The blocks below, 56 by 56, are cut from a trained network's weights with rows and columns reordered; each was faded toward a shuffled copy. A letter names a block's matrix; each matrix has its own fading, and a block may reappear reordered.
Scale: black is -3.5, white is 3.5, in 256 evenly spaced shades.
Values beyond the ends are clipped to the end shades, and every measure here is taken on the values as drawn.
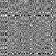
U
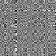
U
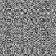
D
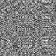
D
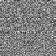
D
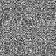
D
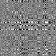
U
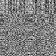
D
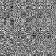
D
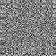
D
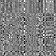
U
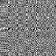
U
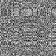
D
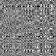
U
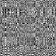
U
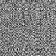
D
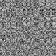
D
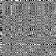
U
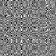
U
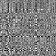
U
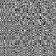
U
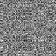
D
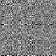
U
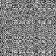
D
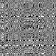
U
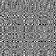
U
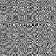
U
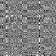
U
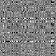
U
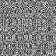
D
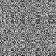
D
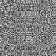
D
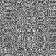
D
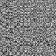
D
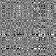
U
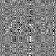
U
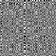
U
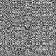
D
